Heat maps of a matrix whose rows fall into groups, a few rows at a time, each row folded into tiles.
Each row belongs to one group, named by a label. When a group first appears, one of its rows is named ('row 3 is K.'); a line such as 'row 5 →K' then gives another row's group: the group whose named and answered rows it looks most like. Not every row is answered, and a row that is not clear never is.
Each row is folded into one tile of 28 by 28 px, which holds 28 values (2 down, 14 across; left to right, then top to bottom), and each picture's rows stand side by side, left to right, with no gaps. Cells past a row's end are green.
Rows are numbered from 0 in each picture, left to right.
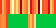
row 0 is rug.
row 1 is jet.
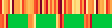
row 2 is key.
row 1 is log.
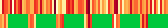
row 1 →log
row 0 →jet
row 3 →key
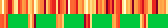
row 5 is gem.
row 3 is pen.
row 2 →jet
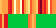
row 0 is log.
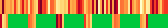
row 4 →key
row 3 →log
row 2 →pen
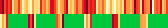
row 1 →pen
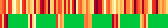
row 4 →pen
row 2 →log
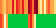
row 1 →rug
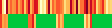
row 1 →rug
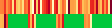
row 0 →key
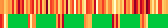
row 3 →jet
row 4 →pen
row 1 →log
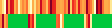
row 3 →gem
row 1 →pen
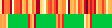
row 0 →jet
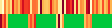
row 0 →pen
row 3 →key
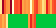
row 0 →jet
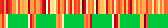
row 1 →gem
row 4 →gem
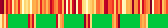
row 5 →jet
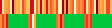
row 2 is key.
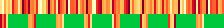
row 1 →rug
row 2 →jet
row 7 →jet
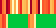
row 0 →rug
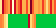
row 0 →jet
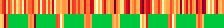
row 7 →rug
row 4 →gem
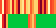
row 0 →gem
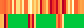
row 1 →pen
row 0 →key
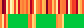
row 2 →jet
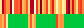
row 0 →jet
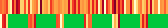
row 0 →gem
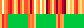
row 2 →rug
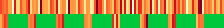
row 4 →log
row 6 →key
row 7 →key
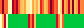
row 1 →pen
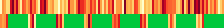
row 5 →pen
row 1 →gem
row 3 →key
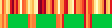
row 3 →rug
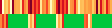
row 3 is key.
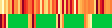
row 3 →log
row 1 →key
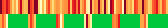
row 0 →rug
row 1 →rug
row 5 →gem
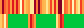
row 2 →key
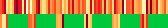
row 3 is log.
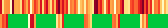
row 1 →gem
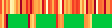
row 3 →jet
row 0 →rug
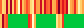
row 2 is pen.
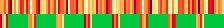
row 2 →jet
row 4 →pen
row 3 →pen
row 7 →gem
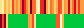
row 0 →pen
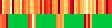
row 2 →gem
